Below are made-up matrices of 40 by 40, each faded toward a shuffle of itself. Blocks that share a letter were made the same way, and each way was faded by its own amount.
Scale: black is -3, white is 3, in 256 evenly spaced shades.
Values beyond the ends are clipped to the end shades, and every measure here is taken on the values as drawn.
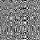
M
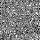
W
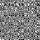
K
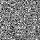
W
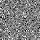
W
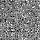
W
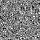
W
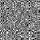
K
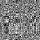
K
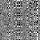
M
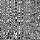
M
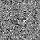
W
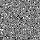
W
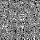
W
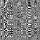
M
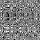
K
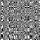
M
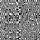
K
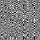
M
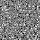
W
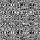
K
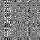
M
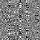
M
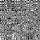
K
